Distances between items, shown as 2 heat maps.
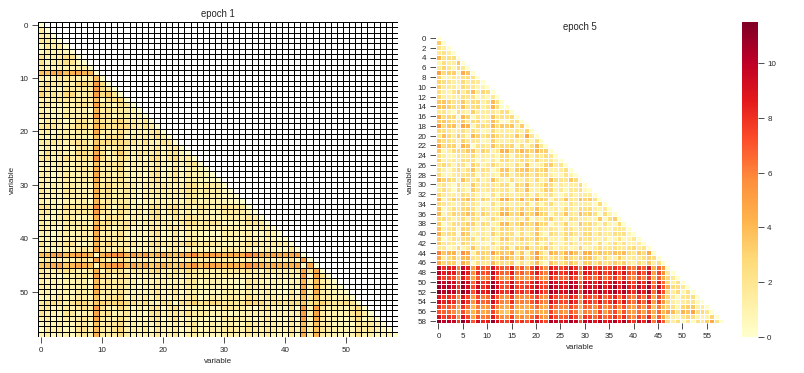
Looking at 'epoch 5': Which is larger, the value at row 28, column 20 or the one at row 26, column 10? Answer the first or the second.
the first
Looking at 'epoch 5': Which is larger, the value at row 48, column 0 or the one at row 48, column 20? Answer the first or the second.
the first
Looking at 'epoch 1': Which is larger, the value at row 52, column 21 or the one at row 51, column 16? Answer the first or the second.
the first
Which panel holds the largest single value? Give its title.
epoch 5
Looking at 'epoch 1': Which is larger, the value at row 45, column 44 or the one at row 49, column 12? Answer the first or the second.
the first
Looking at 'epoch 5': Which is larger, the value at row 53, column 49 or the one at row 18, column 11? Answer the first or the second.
the second
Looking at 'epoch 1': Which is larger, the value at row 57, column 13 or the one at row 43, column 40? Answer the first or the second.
the second
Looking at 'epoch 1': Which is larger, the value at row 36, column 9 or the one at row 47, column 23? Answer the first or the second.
the first
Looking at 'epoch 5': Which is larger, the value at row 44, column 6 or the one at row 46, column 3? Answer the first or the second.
the first
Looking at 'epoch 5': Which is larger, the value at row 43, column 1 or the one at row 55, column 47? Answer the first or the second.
the second
